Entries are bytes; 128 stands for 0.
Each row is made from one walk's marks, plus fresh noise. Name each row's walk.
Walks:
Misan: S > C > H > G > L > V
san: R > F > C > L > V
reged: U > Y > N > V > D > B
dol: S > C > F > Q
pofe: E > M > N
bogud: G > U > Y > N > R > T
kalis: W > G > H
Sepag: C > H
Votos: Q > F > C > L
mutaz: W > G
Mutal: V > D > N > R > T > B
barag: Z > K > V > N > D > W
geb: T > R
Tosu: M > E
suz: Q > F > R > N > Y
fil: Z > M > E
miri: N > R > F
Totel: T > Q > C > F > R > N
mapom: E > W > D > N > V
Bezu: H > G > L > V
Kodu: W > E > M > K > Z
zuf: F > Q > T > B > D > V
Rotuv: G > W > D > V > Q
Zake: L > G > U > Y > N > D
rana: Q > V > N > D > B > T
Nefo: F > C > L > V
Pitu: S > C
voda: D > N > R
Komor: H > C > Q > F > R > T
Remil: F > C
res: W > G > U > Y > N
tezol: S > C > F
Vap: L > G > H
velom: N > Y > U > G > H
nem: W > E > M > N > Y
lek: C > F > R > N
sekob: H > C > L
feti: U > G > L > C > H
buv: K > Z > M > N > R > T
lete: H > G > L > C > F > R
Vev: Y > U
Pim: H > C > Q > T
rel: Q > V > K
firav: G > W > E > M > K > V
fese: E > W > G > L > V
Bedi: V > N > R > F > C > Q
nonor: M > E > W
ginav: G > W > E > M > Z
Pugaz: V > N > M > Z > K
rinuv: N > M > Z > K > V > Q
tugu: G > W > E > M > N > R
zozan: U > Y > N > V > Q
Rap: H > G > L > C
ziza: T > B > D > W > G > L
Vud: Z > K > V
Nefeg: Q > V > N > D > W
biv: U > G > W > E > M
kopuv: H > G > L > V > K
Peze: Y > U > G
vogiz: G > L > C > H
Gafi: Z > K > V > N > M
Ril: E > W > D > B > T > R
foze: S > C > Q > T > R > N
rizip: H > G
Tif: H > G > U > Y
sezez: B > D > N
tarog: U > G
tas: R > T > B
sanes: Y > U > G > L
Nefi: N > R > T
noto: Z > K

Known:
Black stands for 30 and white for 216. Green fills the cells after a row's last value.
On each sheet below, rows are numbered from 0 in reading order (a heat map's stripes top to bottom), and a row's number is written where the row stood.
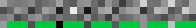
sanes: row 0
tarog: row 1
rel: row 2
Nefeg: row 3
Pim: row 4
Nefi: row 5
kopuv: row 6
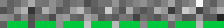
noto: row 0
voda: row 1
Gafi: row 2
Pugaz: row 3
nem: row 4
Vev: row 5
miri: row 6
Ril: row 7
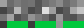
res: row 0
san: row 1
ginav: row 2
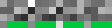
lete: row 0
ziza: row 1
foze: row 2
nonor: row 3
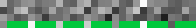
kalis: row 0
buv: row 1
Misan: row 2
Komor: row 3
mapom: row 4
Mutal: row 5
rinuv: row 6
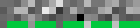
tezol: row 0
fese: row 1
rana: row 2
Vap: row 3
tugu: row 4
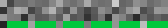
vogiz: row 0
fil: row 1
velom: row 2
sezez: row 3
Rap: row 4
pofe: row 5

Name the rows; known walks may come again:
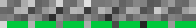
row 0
Bezu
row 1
Rap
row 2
Nefi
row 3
tas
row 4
Vud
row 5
Nefo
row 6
rizip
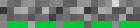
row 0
Tosu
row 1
nem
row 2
Pitu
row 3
biv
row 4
bogud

